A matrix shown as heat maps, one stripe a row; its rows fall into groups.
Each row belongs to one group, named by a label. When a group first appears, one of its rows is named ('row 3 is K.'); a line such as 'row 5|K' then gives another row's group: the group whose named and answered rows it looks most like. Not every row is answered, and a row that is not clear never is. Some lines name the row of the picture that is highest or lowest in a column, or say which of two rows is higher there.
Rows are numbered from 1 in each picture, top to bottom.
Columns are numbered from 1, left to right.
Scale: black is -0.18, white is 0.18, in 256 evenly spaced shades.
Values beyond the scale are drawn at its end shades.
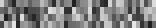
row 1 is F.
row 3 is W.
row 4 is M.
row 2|W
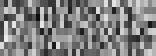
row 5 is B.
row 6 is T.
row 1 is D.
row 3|W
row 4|M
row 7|F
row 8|B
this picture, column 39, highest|5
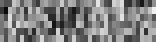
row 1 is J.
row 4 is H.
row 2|D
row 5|D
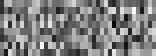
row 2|B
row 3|M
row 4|M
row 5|B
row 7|M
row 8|D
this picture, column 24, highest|8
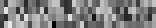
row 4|H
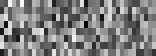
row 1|H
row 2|B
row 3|F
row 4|H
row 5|T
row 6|W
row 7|F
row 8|T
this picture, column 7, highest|3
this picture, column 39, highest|7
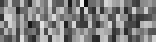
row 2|M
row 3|T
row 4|W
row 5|M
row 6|W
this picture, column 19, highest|4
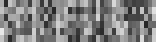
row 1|J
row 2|F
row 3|J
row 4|F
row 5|F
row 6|F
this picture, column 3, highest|1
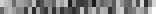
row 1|F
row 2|D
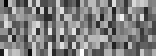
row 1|D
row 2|M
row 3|F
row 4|T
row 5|M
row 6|D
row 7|M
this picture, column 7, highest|3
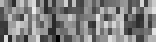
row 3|J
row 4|J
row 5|J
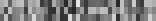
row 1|B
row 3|B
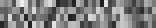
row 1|H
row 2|J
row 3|D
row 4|T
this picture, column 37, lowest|4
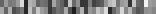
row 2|D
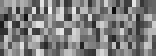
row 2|M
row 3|W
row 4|T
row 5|W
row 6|T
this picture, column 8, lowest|8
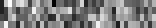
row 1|H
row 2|T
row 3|D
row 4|M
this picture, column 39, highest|3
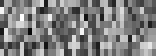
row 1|T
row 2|F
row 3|H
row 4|J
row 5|H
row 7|W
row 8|W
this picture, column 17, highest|2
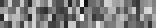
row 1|H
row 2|B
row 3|H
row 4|J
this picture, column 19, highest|4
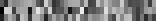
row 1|J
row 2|H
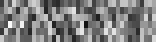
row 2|T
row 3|W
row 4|H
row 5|H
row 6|F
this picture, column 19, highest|2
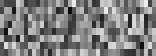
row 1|W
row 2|H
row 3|F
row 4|F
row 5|D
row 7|B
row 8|J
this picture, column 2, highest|7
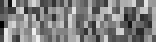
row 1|B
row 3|J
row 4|J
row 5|T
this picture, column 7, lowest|2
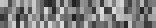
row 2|J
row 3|D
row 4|M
